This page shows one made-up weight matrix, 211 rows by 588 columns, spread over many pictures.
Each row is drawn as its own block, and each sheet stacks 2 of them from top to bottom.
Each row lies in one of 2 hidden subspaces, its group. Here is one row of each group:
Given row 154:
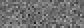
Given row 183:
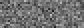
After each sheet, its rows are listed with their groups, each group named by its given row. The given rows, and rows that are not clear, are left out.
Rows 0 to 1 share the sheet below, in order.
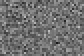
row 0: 154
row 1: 154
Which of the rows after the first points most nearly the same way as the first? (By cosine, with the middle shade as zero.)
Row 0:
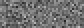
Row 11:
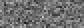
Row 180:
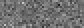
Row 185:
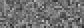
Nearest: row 11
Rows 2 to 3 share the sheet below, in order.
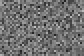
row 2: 154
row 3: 154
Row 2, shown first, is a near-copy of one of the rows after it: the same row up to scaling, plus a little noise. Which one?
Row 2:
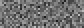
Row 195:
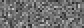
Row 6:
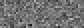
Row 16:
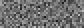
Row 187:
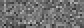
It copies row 16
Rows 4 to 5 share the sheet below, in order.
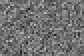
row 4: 183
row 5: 154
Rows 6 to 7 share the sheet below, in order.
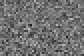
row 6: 154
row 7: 183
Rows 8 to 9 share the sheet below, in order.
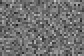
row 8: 154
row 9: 183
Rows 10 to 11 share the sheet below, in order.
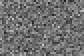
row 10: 154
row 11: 154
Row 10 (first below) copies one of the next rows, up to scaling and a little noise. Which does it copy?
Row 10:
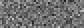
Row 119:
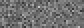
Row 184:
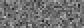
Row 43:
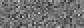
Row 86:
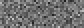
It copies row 86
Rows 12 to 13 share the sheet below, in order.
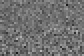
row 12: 183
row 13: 154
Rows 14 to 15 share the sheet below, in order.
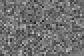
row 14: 154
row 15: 154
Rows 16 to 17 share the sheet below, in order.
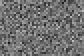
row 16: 154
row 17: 154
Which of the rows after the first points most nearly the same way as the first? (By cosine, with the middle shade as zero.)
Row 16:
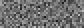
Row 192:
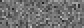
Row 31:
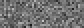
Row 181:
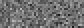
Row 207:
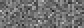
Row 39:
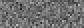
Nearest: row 39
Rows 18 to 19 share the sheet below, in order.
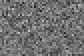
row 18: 154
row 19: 183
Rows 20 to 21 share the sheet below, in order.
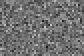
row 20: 154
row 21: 183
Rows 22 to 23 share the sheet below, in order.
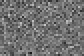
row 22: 154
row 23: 154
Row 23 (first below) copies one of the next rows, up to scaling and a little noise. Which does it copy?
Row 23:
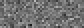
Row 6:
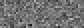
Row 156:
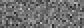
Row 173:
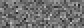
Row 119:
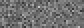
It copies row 6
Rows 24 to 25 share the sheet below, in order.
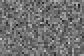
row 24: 154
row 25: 183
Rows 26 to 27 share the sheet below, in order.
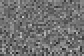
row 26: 154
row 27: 154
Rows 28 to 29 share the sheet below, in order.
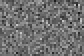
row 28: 154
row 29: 154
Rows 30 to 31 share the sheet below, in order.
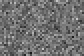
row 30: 183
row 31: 154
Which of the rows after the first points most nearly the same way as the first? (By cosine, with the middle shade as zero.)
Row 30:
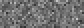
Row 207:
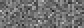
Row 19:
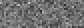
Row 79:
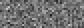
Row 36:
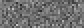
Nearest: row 207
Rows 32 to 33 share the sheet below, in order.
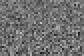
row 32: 154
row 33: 154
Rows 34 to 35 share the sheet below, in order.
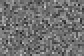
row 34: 154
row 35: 154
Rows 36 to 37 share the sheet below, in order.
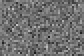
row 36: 154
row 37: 183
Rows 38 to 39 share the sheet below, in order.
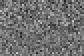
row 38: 183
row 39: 154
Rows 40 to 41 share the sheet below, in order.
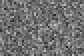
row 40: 183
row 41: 183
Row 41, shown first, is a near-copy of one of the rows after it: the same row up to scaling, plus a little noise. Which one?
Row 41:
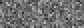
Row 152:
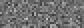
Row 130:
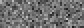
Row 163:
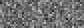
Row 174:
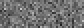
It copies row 163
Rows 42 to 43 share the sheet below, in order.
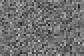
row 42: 154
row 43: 154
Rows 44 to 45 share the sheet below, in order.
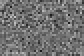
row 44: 183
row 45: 154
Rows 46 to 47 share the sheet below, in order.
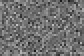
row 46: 154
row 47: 154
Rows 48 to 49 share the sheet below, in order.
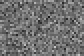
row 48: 183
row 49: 154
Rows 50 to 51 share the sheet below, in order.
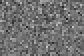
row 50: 183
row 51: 183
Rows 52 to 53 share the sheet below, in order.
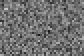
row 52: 183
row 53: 154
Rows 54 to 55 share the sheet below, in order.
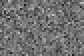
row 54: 183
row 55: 183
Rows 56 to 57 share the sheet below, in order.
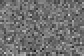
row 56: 183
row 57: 154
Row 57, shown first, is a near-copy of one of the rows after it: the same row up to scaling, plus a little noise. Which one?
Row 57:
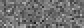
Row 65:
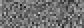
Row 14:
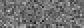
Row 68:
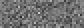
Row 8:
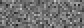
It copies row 14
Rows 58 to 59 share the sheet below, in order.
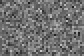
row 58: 183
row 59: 154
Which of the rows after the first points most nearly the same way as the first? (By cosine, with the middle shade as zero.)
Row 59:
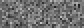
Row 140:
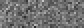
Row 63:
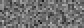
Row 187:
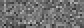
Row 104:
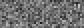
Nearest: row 187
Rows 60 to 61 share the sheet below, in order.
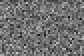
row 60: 183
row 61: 154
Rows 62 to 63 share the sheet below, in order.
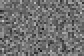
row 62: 183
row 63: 183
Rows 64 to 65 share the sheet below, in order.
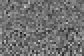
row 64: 183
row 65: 154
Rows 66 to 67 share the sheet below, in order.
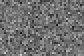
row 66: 183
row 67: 154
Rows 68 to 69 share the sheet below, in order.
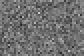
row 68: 154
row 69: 183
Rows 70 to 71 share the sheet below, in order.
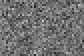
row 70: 154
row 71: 183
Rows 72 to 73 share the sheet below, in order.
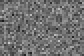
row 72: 183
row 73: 154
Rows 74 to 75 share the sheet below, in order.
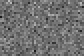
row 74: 183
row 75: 183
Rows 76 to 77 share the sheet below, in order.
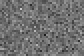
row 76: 183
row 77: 183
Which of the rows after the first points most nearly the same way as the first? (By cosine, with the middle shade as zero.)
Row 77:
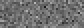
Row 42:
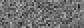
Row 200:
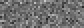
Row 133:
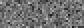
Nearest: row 200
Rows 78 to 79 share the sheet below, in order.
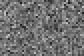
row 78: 183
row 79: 183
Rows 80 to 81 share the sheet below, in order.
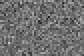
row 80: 183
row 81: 154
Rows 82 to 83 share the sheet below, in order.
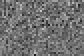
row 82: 154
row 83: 183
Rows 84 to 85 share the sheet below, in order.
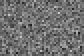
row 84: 154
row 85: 154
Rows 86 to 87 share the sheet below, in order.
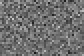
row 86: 154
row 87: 183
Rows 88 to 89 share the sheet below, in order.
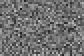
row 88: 183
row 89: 154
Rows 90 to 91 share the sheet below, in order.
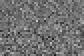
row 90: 183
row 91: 183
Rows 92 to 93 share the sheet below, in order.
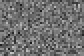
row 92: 154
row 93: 183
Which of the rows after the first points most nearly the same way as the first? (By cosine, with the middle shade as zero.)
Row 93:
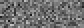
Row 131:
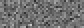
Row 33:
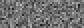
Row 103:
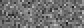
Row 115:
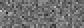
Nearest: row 115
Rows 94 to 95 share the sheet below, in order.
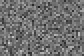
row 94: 154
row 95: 154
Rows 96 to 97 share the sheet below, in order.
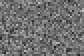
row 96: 154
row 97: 154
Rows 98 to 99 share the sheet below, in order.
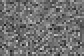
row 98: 154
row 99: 154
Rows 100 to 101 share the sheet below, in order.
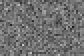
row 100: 183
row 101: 154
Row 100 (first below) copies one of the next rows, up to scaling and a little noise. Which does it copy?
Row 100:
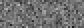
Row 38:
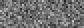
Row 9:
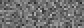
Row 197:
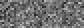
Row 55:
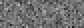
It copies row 55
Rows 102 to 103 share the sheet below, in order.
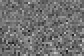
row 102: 183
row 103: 183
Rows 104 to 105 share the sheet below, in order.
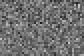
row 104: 154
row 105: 183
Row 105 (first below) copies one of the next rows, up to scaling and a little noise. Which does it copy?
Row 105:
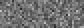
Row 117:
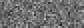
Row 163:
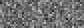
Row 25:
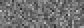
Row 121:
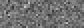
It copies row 25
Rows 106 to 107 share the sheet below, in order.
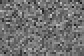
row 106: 183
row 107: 154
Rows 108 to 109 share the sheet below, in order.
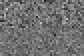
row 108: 183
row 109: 183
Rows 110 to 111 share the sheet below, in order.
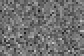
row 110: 183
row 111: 183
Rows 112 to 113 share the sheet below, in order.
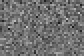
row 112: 183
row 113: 183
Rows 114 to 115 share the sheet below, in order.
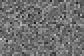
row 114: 154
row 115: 183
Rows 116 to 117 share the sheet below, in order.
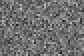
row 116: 154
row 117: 183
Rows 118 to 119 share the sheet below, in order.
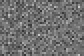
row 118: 154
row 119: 154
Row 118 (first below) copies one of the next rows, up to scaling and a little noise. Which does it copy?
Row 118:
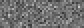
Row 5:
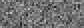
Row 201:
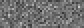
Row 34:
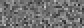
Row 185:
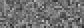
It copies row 201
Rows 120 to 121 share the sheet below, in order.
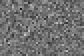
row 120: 183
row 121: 183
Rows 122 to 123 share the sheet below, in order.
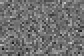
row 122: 183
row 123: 183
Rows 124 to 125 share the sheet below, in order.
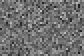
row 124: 154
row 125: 183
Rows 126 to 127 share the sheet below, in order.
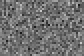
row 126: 154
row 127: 154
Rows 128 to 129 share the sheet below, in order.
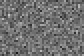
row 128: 154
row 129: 154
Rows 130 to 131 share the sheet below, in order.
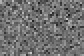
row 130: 183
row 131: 154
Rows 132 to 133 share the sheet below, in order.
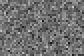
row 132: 183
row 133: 183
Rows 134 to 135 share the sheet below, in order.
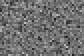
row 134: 154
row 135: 183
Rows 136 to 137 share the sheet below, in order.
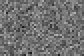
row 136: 183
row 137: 154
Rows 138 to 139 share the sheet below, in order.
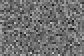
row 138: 183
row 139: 154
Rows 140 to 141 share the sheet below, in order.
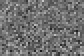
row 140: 183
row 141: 154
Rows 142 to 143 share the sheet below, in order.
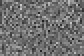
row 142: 154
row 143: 154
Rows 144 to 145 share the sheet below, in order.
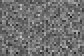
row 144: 154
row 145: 154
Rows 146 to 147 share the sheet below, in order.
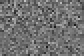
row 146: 183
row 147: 183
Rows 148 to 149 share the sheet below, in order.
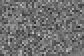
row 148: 154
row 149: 154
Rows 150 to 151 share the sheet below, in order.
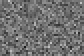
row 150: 183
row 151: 154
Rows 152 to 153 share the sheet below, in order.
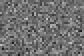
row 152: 183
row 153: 183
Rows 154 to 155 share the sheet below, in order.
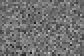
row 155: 154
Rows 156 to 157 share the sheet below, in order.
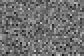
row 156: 154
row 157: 154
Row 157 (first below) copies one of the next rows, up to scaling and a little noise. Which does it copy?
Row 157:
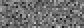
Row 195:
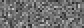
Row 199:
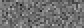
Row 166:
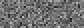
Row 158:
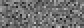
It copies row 158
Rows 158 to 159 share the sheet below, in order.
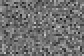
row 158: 154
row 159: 154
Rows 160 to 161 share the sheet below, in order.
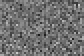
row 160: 154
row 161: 154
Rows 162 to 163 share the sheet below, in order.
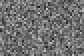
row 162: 154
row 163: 183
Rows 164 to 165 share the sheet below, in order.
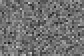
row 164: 183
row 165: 154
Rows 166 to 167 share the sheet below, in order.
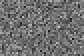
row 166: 154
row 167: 154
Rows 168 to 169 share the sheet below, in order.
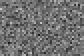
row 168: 154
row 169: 154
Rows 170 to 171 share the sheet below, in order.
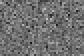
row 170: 183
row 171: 183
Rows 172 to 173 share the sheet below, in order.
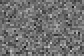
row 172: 183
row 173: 154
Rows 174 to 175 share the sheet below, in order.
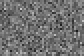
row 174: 183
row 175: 154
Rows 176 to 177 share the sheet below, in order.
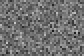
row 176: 183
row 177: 154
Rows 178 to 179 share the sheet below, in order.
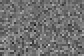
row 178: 183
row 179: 183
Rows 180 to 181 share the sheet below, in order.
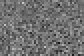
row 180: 154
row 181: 183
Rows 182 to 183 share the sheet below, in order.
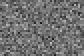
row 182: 154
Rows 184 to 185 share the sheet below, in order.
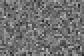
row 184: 154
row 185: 154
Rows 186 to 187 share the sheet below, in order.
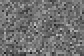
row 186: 183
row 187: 154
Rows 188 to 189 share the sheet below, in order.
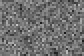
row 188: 154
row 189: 183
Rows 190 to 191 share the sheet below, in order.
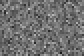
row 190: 183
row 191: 183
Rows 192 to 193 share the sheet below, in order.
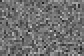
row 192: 154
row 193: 183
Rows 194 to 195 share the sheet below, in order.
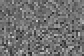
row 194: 183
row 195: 154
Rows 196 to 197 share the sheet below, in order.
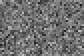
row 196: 183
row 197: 183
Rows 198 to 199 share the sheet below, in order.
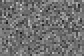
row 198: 154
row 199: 154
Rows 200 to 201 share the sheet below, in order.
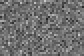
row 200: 183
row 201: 154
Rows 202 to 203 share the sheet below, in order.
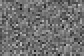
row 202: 154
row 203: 154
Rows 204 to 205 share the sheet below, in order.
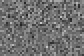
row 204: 154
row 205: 183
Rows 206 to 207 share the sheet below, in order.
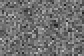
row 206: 183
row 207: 183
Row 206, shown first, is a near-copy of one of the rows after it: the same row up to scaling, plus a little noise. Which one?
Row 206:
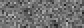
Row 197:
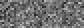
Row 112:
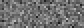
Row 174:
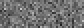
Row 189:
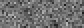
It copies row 189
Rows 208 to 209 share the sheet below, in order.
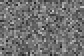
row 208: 183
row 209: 183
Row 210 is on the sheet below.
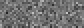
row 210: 183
